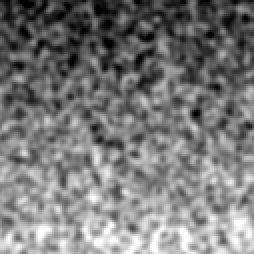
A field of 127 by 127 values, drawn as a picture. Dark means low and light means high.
The field climbs toward the bottom. The field is mottled with small blotches. There are no regular stripes.
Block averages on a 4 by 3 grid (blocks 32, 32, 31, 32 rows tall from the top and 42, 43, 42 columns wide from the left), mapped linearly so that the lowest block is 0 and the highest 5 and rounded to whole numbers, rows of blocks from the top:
000
222
333
455
